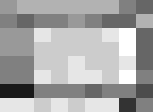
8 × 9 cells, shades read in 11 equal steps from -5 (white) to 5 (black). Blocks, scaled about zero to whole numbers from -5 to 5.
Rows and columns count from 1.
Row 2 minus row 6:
0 1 4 3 3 4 4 6 -2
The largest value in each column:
4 4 0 0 0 1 1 3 2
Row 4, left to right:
-1 -1 -3 -3 -3 -3 -3 -5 1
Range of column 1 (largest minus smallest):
8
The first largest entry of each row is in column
9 2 9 9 9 1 1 8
